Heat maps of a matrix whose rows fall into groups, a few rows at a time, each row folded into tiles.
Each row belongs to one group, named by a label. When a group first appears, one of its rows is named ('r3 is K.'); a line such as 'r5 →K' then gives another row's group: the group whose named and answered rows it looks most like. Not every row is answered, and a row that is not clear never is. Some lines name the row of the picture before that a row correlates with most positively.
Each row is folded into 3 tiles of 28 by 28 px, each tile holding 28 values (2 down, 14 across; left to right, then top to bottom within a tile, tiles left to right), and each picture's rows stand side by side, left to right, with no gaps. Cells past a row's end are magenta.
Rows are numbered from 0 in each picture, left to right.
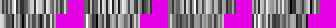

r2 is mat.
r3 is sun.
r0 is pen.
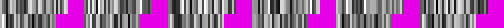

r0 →pen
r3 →pen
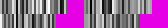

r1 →pen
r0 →pen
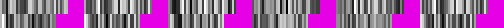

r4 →mat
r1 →pen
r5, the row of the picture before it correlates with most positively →0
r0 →pen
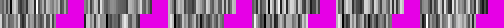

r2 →pen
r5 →mat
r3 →mat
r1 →sun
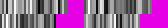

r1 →sun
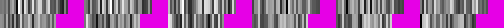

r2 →pen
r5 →sun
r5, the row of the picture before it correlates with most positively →0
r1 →mat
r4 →mat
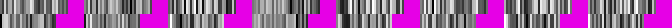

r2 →mat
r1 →sun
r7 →pen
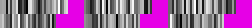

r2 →mat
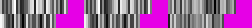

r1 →pen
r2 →sun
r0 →pen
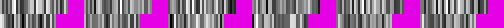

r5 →mat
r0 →pen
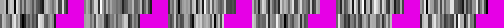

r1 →sun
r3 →pen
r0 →sun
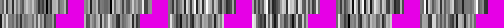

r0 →sun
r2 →mat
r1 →pen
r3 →pen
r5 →sun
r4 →mat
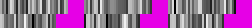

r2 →sun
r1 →sun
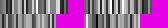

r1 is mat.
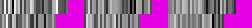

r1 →sun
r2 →sun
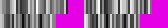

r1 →pen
